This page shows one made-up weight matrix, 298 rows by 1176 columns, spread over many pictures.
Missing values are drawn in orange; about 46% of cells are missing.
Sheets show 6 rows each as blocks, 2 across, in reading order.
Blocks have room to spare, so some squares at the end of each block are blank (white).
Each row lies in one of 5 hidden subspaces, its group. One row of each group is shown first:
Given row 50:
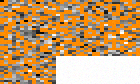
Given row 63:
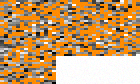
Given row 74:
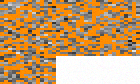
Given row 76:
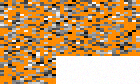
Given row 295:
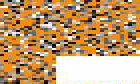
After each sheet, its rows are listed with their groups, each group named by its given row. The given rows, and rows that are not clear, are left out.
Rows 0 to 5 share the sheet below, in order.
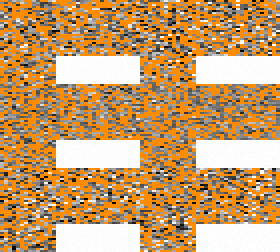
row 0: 50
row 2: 50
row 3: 295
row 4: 76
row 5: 50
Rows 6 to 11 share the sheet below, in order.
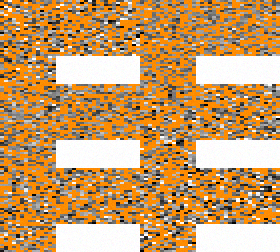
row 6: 74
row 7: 74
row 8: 74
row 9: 50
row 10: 76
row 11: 76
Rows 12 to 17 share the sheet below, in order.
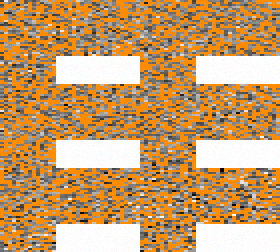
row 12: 295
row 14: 63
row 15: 76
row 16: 74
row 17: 63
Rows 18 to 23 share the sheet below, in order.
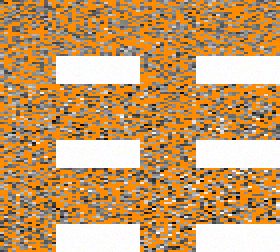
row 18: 63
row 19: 76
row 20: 50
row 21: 50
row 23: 76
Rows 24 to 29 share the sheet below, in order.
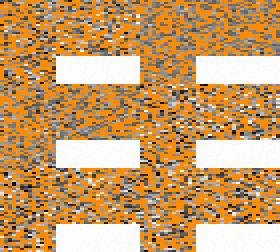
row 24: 74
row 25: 76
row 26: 295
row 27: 74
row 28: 295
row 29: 63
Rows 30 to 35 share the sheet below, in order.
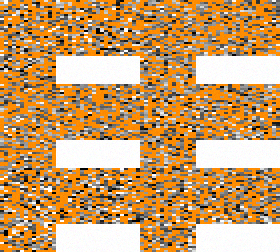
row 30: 76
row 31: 295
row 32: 74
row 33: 63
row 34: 63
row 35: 63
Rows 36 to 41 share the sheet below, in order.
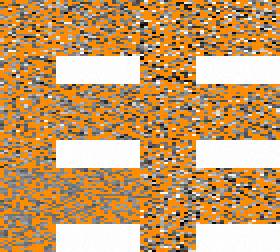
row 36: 74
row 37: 295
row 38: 76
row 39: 295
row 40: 63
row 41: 295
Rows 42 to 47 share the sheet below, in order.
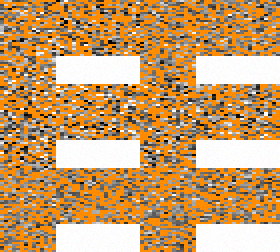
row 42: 74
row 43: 295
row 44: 295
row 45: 76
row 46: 50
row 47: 50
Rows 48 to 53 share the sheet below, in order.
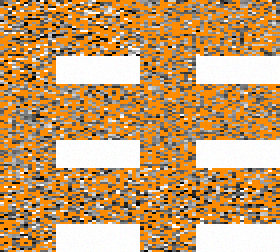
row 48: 295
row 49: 63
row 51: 50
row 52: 74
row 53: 74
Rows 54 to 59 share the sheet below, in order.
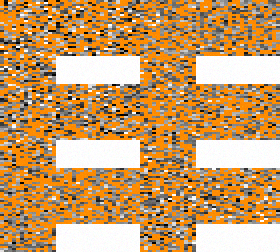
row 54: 76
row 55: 74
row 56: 63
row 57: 50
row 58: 76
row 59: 76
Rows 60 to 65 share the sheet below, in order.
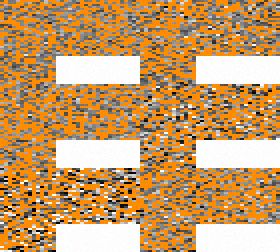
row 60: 295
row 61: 50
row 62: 76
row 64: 63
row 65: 295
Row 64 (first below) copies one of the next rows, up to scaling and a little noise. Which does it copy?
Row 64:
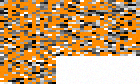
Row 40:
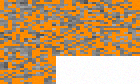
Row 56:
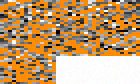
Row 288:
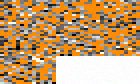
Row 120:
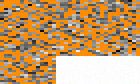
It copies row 120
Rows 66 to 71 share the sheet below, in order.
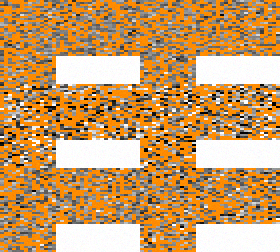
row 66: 76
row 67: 50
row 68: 74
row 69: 76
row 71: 63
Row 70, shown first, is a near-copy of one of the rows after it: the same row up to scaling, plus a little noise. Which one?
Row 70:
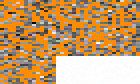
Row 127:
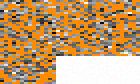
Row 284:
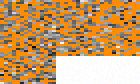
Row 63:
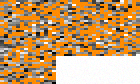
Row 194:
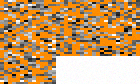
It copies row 63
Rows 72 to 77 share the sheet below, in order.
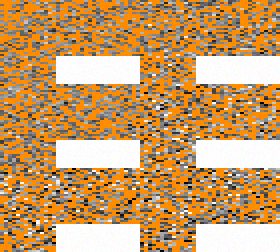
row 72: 76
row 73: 76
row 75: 295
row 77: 63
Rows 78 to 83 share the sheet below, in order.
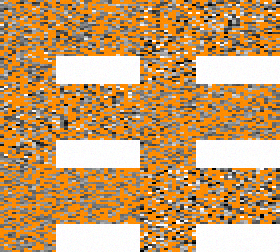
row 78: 74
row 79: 76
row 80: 50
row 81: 74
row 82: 74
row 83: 76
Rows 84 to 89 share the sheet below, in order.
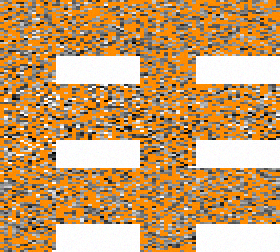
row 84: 74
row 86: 76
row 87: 295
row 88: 74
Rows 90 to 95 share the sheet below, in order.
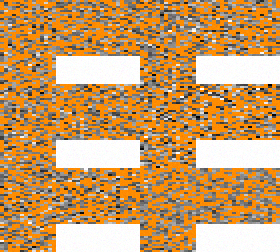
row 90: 76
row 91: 76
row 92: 50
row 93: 50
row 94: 63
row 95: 74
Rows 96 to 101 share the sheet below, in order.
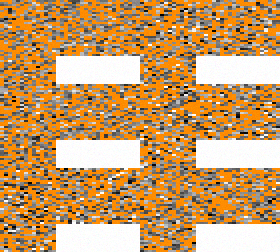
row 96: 74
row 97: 76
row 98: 295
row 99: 76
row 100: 295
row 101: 76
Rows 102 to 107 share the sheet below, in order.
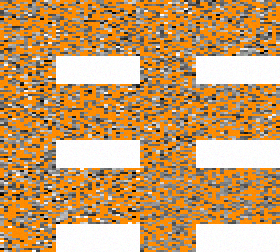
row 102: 63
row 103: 76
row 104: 50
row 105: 76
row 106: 63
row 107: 76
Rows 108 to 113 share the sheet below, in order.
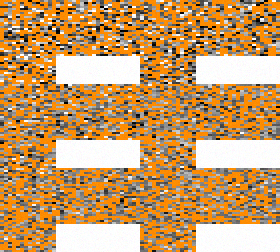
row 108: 63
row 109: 50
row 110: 74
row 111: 74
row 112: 50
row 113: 295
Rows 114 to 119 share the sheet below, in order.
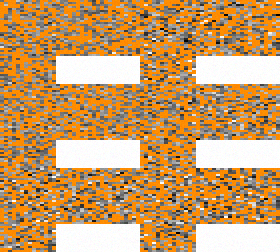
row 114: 295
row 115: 76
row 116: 74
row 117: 63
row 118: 295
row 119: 76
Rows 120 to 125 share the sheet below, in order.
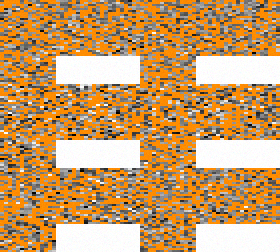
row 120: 63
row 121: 295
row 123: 63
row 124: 63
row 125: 50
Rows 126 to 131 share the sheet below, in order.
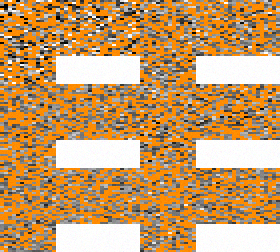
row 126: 295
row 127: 63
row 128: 63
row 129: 63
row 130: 76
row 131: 76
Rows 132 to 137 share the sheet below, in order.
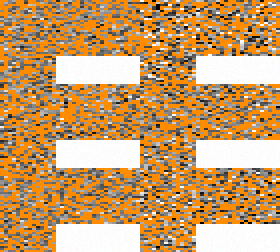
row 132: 63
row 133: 63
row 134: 74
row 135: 50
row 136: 50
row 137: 74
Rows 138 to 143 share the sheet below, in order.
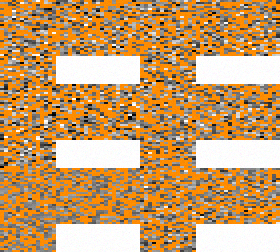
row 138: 295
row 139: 74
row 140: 76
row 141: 76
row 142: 76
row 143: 74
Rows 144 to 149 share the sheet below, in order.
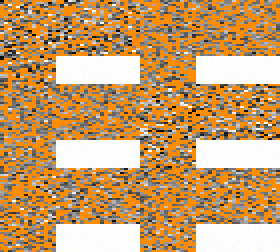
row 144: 74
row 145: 295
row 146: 76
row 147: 63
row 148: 295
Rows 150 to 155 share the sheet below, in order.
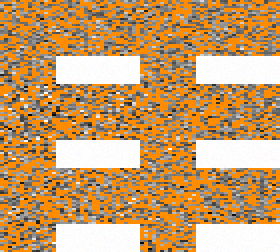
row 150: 63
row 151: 63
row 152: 76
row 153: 76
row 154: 76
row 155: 63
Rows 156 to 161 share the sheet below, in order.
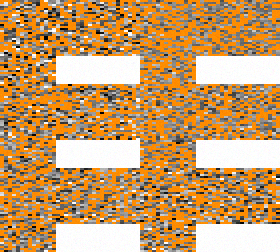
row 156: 76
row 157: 295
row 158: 74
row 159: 50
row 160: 63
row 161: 74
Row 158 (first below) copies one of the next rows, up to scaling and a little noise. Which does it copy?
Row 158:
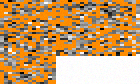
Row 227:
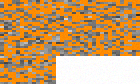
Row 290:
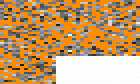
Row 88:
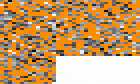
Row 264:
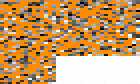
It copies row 88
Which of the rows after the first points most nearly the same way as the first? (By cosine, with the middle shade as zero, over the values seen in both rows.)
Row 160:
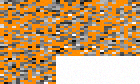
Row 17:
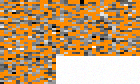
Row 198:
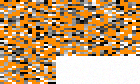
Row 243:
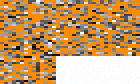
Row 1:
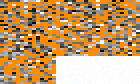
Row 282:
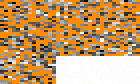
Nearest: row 17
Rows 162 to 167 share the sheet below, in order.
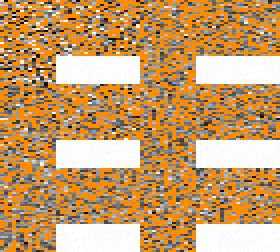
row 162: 295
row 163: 50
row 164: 50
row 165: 50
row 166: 74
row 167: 50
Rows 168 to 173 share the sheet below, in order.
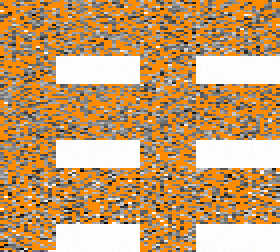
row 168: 295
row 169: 295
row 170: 74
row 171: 295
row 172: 74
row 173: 50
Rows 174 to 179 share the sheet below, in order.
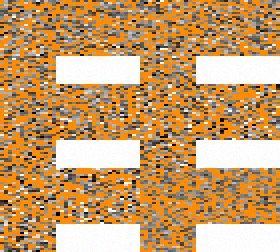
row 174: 295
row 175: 63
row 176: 74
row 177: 50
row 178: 74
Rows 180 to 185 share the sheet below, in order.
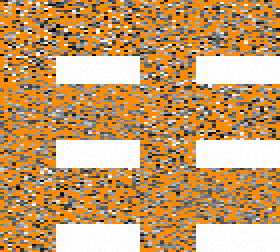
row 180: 76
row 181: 74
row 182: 76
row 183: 74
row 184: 50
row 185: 63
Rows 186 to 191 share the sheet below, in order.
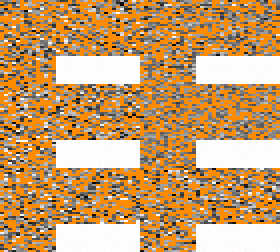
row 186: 50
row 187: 74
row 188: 76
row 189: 74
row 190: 63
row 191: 76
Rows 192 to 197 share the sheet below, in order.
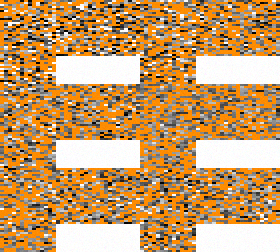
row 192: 63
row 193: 50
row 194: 63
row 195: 295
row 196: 74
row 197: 76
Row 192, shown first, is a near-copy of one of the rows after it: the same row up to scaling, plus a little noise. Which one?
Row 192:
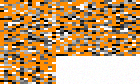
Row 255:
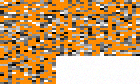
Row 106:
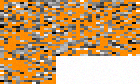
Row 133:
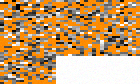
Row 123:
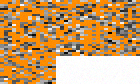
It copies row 106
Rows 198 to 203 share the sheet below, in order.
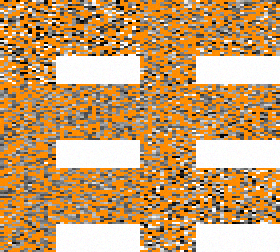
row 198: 295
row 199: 74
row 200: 76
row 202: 63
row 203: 50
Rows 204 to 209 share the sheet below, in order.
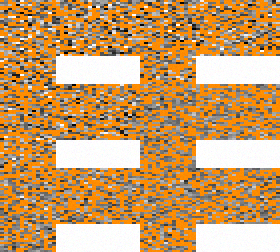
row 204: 63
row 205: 74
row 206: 76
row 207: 76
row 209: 74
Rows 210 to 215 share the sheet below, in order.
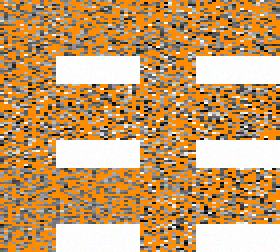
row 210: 295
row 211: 76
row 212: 74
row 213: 74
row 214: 74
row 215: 50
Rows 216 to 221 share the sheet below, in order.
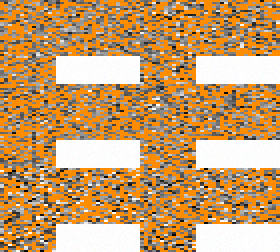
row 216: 76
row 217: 63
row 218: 50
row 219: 74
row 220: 50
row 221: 74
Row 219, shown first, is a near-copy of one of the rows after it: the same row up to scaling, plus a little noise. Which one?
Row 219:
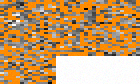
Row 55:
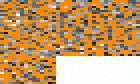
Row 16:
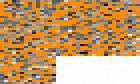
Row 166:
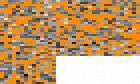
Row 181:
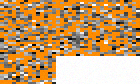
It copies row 55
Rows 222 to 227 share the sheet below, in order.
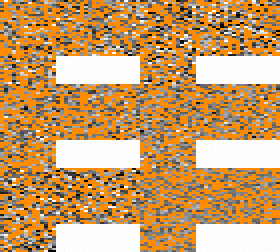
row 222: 295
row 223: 63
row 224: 295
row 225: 295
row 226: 295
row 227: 74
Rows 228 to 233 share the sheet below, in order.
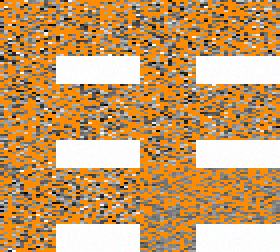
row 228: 74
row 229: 50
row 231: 76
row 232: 295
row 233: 295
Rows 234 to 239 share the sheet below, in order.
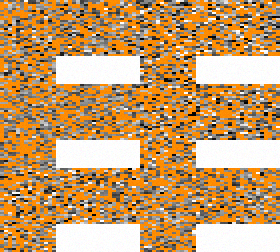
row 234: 50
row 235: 295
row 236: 63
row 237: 76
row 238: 63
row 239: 295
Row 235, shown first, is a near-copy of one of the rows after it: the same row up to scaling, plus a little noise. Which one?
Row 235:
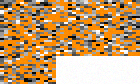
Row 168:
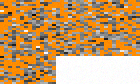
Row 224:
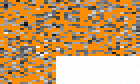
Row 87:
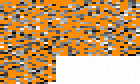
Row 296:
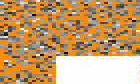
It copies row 168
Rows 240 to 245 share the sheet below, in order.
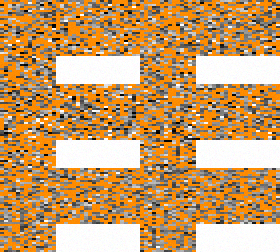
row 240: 50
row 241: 63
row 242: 63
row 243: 63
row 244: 50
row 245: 74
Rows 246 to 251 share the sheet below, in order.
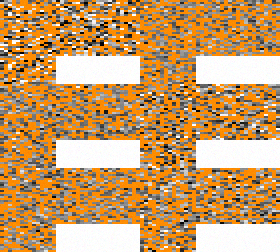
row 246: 63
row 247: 74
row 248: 63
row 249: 295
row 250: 295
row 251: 295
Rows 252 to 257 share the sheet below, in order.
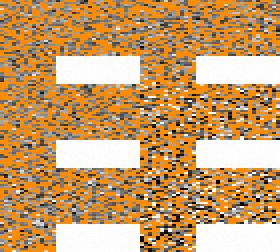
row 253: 295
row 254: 50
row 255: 63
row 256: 295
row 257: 74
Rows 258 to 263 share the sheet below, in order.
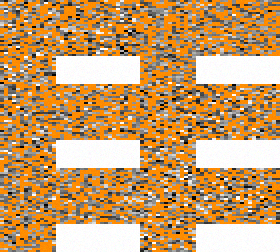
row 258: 76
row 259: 74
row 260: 295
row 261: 295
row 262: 76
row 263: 76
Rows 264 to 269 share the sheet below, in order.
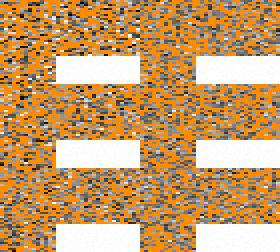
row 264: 74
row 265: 295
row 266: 50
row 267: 76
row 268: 295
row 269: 74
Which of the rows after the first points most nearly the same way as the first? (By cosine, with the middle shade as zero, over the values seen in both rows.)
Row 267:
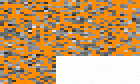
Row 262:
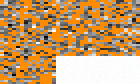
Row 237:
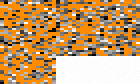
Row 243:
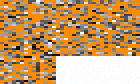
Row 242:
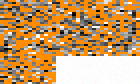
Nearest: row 262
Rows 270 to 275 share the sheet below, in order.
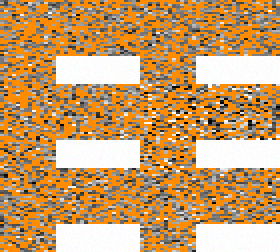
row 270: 76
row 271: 50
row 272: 76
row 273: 74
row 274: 295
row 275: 63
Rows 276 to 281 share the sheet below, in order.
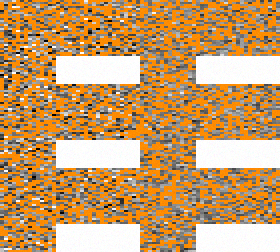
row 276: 63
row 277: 63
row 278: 76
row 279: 50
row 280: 50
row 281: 295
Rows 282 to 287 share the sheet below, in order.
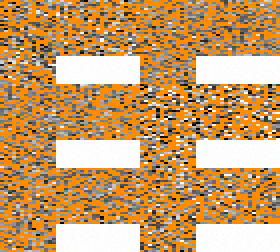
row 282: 63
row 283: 50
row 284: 63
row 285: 50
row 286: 74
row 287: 50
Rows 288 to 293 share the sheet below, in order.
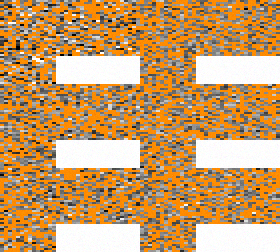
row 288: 63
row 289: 50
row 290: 74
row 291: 63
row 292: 74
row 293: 50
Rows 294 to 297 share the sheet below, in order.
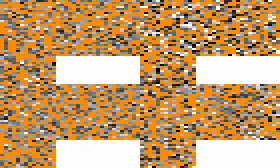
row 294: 295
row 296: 295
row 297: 295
